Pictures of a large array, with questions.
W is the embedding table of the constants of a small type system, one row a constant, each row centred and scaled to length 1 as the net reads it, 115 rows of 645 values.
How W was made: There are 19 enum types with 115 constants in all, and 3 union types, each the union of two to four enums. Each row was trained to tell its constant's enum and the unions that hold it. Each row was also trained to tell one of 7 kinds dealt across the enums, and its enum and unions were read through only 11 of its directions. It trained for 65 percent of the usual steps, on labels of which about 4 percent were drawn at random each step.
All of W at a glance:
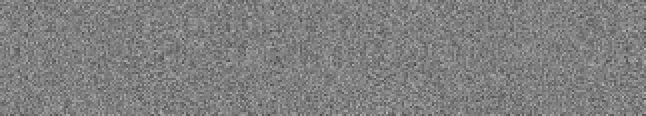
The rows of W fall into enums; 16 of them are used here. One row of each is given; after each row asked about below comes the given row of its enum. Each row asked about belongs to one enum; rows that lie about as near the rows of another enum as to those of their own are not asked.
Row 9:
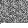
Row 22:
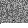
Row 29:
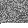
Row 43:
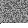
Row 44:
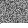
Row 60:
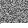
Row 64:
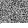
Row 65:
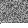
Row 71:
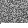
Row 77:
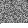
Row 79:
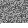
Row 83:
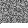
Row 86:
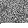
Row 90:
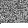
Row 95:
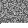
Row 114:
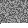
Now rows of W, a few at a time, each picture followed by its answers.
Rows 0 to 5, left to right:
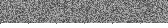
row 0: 44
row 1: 83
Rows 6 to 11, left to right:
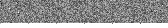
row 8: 95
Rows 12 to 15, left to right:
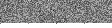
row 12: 90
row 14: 95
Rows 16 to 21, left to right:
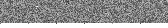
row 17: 86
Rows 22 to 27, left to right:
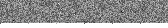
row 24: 90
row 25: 9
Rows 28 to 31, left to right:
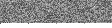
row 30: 77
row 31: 95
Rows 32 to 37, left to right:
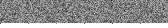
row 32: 9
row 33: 29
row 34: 79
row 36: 71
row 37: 79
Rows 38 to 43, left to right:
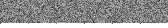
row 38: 86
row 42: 114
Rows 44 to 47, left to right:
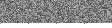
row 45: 9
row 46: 60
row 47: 90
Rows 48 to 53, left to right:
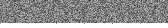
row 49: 43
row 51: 90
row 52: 29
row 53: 60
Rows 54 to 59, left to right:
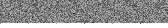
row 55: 79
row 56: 90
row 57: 114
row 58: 64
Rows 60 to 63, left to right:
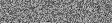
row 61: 95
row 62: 64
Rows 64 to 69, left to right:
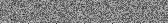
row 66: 65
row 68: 83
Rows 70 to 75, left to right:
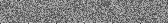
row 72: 114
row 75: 9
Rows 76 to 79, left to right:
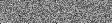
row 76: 29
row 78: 86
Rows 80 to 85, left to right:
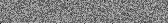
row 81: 77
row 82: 43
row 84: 83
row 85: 9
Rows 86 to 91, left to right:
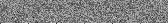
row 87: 79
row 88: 86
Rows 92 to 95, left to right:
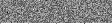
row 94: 60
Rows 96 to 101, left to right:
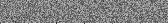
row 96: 71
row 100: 71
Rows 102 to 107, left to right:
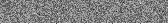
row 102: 43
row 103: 83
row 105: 83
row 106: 71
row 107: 29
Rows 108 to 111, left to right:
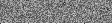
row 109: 71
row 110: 79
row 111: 44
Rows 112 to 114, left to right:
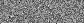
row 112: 86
